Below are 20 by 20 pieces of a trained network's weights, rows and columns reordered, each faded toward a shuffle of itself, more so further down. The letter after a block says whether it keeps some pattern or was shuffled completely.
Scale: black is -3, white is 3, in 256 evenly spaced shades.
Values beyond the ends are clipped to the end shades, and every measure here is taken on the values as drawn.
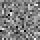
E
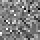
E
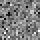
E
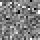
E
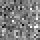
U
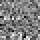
U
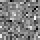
E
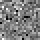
E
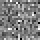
U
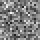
E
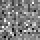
U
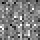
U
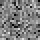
U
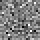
E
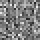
U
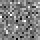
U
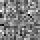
U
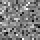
E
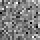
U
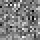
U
